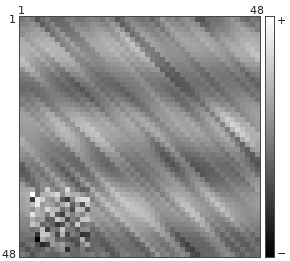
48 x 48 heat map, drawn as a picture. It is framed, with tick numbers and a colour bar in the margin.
The bottom left is the roughest part. Horizontal stripes repeat 3 times down the table. The histogram is bell-shaped. In the bottom left lies a patch that is rougher than the rest.
